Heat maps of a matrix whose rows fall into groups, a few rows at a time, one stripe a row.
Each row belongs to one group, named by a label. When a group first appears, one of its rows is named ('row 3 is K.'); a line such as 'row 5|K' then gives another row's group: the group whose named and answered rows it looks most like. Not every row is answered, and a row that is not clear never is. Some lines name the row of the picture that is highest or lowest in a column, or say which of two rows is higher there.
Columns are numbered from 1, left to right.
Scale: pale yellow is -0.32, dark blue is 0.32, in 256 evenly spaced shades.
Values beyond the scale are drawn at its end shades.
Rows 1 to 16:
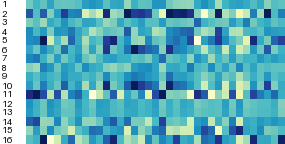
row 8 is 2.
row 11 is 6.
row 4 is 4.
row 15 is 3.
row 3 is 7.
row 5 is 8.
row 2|4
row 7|6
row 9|4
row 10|4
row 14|6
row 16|8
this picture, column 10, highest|15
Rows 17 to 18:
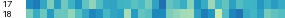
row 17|6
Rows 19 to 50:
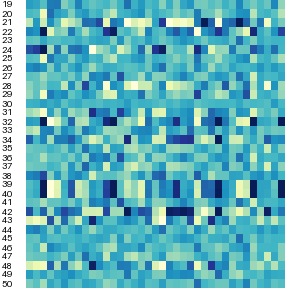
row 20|7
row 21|3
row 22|8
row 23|2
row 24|6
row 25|7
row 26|6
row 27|2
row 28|3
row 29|7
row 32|8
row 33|2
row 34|4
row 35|3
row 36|2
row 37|3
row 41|2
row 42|4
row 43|2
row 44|6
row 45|2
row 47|3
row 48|2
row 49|4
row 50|7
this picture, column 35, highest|42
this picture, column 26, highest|21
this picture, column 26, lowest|42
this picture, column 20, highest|24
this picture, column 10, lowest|24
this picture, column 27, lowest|24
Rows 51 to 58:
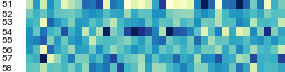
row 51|3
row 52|3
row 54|4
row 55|6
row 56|7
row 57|8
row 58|2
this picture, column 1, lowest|51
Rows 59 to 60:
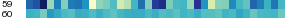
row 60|7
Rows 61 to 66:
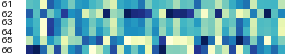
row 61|7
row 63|7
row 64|7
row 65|3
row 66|6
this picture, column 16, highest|62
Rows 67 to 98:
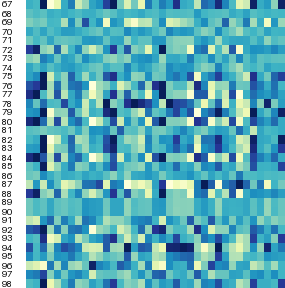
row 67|8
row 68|7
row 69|3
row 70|4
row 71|3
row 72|6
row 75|8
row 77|6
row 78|4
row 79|8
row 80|6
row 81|2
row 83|8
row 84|6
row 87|3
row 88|6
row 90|3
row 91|2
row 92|6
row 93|8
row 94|4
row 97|6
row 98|8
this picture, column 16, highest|78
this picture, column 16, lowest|69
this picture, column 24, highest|94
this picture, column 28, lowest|87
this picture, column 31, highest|87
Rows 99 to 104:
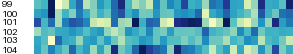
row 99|8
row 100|8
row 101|4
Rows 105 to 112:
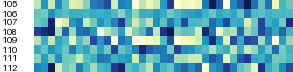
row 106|2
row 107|8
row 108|6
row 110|4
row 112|8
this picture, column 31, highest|105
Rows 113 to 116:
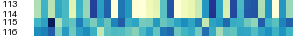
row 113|3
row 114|3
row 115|8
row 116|6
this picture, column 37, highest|115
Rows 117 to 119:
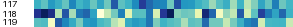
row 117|4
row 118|6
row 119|7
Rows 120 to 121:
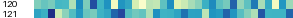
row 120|3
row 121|8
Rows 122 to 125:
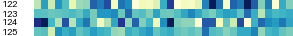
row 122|3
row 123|2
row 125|7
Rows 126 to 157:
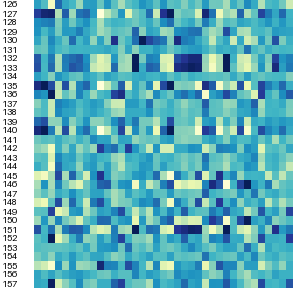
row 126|7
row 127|6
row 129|4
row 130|4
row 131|2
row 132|4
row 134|7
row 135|6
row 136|8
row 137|7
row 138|7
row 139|6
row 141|3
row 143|7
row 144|7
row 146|3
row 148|2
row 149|8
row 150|3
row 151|4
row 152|8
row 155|2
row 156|4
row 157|8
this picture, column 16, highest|130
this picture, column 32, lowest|136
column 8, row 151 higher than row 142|Yes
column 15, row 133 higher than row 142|Yes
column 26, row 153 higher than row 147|No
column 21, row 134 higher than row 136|No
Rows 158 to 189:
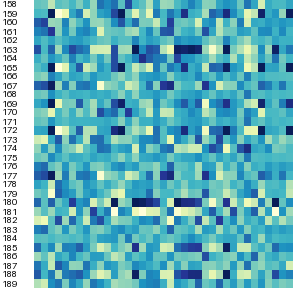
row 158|2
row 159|8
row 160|6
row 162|4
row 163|4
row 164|4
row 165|8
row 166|2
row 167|6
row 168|2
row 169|8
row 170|2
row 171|2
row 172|8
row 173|2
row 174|3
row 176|6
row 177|6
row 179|7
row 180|4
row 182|2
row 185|4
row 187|7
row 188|4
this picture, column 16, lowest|181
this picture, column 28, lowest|174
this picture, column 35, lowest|181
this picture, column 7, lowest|174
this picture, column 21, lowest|181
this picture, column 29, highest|181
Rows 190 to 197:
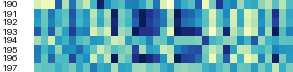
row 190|2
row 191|4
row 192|4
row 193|4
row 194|7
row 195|4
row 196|4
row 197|3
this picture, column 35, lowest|197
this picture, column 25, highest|194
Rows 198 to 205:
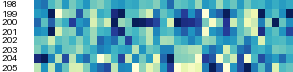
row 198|6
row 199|8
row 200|4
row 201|8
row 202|2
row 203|3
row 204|6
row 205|3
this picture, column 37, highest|199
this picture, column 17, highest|200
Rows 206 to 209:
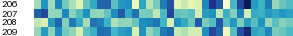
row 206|3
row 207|6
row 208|2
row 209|3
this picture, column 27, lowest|207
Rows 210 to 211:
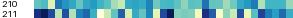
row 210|7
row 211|6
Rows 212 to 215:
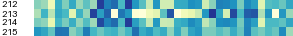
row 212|2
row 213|3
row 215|7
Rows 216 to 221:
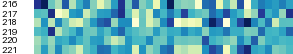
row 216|6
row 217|8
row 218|3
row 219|8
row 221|3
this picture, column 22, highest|217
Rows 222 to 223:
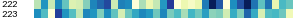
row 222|3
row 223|7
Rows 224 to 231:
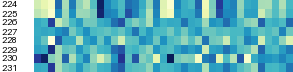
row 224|2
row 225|2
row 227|7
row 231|8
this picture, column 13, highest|230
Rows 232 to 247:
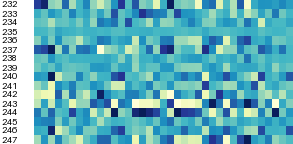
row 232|6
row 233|4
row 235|7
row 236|3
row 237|6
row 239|3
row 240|8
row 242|2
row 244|4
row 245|6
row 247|3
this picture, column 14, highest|234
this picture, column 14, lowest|237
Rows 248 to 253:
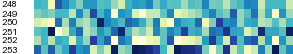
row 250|2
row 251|8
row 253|4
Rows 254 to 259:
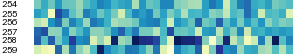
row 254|3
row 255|7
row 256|2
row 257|6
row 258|4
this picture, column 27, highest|259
